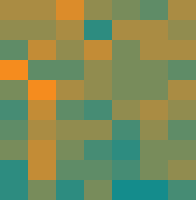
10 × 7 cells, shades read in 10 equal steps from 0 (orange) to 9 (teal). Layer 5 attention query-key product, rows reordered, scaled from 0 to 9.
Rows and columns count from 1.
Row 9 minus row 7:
2 -1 2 2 0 1 -2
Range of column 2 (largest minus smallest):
6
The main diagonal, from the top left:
3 4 4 4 5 3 6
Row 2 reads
4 4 3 8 3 3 4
